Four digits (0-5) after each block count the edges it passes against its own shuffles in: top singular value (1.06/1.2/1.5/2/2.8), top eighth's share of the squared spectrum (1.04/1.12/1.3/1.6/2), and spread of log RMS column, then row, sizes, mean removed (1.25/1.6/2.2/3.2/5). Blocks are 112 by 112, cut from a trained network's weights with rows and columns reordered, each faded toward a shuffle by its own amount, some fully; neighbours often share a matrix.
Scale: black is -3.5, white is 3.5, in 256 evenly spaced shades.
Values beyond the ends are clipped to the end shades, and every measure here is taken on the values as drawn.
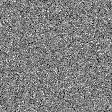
0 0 0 0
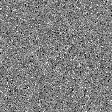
2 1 1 0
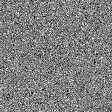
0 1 0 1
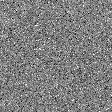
0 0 0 0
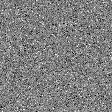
0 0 0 0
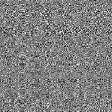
3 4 2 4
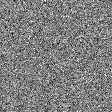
0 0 0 0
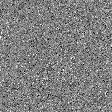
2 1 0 0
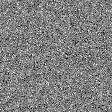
1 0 0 0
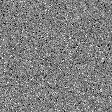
0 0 0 0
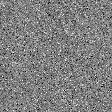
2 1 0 0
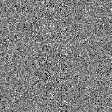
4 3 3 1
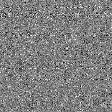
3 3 0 3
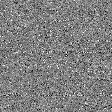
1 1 0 2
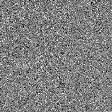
3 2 2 0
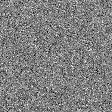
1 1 0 0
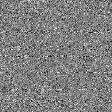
2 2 0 3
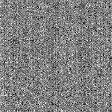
3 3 1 3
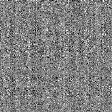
3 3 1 3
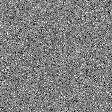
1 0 0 0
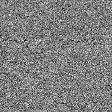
2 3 0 2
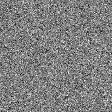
1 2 0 0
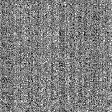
4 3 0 2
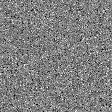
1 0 0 0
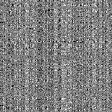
4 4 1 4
